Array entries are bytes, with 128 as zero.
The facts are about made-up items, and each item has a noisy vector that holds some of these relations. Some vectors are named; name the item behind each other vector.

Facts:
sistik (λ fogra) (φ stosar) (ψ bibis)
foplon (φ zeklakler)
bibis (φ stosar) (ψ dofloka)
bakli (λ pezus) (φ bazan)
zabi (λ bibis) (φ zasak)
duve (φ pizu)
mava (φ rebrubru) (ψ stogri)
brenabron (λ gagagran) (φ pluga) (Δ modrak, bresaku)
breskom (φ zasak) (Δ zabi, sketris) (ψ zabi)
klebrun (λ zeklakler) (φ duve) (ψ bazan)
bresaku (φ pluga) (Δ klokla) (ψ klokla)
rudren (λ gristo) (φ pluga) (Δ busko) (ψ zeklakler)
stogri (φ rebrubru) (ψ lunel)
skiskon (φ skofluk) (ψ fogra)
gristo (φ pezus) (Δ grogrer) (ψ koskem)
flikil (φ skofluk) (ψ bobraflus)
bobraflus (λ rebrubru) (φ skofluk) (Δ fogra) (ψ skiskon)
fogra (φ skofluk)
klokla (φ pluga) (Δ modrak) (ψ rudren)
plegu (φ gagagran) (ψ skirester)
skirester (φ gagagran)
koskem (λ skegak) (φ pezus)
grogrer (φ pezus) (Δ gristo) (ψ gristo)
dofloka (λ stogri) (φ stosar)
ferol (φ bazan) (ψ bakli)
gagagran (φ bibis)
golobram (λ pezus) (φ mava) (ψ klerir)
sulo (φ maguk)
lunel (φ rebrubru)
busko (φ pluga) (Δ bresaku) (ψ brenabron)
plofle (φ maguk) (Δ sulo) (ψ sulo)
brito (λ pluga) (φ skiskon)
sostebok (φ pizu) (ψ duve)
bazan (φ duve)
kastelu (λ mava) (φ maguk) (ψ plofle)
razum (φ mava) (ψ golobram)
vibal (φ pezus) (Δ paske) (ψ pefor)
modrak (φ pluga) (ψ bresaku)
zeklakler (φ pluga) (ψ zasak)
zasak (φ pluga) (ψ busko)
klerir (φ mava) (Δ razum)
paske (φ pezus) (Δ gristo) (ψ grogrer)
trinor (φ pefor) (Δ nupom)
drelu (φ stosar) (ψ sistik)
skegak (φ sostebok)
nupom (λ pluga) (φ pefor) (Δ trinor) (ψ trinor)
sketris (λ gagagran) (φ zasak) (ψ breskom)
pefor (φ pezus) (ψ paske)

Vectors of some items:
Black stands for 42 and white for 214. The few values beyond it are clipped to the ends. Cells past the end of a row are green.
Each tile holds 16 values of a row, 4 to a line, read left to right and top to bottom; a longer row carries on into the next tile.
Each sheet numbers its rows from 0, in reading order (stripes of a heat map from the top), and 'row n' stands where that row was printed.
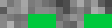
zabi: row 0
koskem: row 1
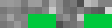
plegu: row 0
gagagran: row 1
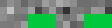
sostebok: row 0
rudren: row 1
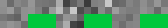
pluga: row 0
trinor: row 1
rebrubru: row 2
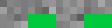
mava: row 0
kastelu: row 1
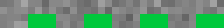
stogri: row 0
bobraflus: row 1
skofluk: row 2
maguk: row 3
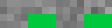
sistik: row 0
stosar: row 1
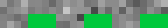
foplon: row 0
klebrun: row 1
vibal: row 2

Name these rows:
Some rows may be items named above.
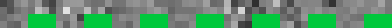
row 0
koskem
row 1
bakli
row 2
dofloka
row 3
dofloka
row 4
trinor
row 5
zasak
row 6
brito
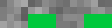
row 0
golobram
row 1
dofloka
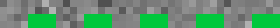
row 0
flikil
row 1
zeklakler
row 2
klerir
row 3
brito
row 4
pefor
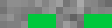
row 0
sistik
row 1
foplon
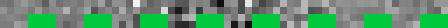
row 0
stogri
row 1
pizu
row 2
modrak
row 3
brenabron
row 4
klokla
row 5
sketris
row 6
drelu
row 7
mava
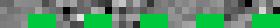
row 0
fogra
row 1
busko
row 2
bresaku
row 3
razum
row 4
gristo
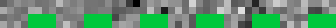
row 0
pezus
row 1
breskom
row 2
grogrer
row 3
modrak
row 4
nupom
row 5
sketris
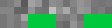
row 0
bibis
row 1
skegak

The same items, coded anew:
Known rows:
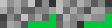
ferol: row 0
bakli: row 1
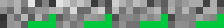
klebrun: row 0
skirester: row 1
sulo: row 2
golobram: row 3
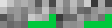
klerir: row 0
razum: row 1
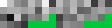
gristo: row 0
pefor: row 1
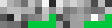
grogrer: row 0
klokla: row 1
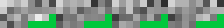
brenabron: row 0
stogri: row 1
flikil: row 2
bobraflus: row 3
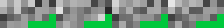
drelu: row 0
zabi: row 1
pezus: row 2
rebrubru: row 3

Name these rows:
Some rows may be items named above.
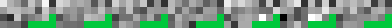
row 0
grogrer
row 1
klerir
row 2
flikil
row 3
bakli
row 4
bresaku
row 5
nupom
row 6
sistik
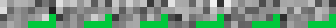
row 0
zabi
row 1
breskom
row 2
modrak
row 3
paske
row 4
skegak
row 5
brito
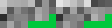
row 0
foplon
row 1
zeklakler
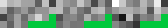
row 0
rudren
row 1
koskem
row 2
gristo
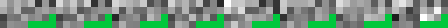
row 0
pefor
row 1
mava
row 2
pluga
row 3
sostebok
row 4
bibis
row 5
foplon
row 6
klerir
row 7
trinor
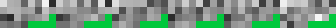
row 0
paske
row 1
vibal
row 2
zasak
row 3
sketris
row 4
kastelu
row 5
busko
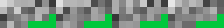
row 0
stosar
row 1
zasak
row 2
kastelu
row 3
fogra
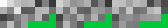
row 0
gagagran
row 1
pizu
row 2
dofloka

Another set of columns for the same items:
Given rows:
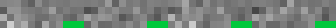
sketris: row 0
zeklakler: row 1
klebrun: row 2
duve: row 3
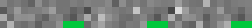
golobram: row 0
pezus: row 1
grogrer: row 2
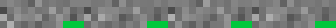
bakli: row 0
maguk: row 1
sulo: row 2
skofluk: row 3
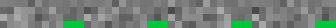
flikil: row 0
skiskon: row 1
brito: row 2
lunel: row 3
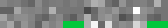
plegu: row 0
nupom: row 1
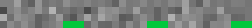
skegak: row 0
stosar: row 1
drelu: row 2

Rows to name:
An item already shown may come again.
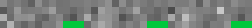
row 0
golobram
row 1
mava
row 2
pezus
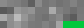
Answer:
pefor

